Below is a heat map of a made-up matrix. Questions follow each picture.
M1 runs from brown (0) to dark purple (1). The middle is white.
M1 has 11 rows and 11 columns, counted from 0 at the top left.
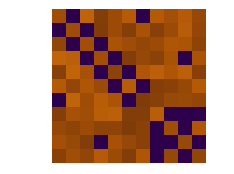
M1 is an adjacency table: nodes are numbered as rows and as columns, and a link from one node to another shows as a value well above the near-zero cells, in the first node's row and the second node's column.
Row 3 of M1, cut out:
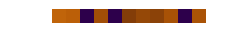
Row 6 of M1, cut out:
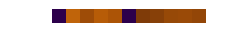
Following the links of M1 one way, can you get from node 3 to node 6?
yes
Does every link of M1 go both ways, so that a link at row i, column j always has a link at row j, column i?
yes
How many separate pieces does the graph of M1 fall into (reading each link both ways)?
1
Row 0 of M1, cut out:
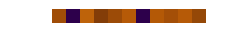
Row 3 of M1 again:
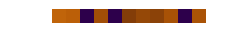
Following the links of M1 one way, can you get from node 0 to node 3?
yes
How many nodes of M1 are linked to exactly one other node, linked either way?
0
